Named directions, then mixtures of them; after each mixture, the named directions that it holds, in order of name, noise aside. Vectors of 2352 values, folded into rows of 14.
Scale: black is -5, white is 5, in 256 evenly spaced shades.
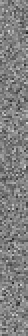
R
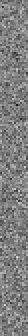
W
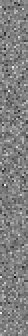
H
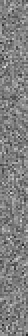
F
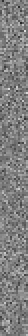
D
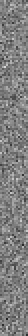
F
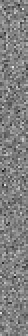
D, H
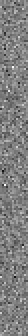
F, H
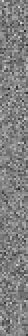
D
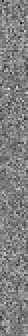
D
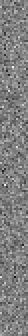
F, H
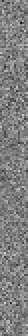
D, R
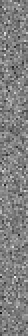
H, R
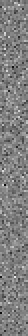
H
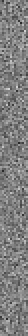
D, F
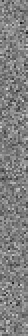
D, R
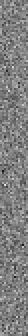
F, H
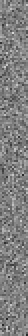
F, R
